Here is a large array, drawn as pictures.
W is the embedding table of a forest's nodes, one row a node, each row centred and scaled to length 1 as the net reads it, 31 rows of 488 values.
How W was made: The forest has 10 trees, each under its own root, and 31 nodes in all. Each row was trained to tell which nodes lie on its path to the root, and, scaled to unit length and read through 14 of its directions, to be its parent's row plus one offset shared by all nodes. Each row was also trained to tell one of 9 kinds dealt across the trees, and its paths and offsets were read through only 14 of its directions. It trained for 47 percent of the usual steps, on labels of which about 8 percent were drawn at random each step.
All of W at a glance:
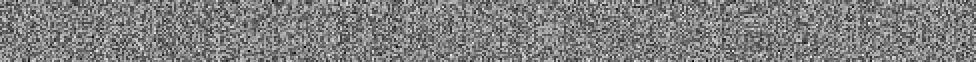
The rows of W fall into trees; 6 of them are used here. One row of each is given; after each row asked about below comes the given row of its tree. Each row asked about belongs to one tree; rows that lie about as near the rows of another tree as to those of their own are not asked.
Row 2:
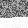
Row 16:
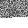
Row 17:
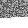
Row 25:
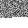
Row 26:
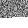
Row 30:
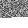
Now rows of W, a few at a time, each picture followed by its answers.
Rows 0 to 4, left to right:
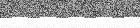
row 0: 26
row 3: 16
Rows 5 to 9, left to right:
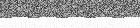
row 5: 16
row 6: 17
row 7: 2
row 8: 30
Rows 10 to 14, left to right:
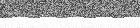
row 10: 26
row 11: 16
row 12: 30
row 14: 26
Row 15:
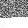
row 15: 30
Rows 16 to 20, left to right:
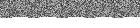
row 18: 25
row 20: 30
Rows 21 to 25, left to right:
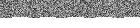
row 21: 16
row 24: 17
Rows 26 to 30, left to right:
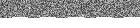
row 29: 26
